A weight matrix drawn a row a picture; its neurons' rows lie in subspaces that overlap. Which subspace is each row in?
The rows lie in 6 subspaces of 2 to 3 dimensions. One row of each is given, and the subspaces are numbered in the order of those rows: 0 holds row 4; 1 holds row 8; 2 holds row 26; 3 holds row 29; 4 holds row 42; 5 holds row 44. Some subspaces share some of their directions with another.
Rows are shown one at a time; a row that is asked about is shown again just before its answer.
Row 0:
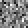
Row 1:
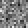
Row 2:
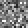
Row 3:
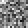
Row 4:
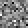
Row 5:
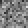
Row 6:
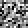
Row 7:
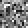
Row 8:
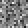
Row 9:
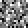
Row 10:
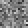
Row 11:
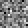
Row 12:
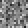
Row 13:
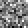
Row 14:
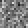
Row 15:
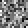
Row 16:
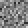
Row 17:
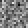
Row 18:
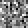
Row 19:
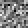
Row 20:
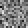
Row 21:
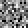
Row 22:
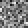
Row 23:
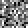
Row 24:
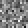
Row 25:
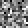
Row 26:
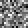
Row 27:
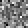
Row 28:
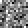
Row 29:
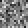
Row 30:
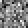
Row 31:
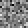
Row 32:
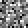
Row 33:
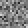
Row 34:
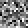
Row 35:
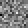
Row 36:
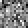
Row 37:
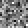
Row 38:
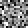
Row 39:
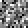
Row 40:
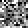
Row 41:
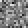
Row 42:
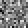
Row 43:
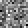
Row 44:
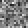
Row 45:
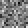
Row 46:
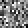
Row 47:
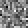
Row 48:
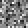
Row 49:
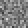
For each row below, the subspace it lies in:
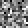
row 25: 1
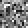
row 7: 3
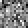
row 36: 3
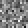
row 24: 5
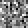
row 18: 0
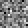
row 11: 1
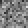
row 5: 1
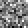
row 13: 3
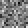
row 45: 2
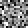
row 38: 4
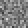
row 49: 4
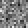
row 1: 4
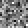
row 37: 0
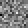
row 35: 2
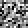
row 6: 3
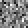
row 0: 0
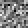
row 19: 3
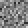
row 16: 2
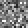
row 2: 5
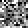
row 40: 5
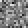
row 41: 5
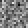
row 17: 3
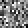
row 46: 2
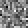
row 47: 0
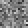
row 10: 1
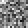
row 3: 1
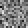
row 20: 4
